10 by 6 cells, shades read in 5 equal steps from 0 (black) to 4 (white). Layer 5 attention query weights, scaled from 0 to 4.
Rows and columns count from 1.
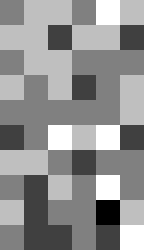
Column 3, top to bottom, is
3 1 3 3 2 4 2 3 2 1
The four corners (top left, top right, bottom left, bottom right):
2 3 2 4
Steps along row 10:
down same up down up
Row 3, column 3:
3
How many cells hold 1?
11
